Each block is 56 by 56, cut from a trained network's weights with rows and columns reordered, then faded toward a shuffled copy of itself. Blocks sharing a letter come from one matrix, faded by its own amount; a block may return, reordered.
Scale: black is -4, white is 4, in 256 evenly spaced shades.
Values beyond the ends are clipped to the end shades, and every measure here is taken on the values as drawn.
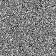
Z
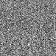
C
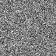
Z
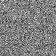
C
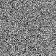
C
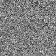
C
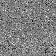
Z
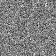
Z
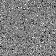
Z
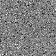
Z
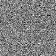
C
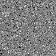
Z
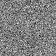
Z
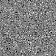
Z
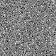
Z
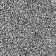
Z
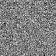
C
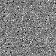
Z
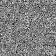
C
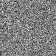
Z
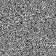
Z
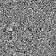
C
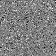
Z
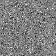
Z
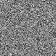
C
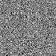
C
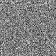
C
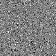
Z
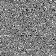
Z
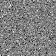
Z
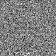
C
